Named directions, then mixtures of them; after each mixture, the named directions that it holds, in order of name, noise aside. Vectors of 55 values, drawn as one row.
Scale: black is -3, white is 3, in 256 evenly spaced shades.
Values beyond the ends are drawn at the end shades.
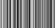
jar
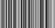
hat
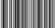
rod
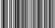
rod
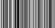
jar, rod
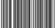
hat, jar, rod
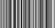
hat, jar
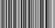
hat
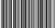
hat, rod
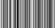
jar, rod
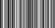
rod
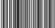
jar, rod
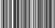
hat, jar, rod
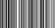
hat, jar, rod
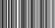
hat, jar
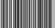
hat, jar, rod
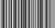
hat, rod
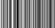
jar, rod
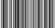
rod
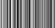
jar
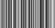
hat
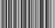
hat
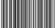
hat, jar, rod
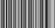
hat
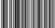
rod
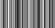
hat, rod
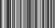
jar, rod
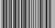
hat, rod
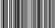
rod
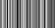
hat, jar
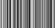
jar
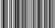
rod
